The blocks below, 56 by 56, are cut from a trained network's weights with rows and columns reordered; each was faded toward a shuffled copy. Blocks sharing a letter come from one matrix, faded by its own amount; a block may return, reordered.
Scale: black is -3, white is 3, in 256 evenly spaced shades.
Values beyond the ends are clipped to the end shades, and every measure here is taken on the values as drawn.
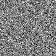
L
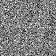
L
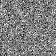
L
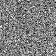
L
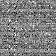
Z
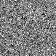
L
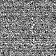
Z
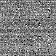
Z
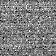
Z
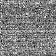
Z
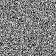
L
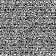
Z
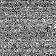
Z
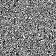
L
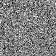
L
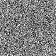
L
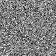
L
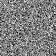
L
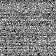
Z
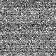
Z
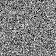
L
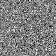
L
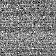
Z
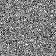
L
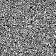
L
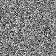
L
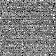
Z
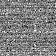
Z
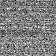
Z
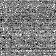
Z
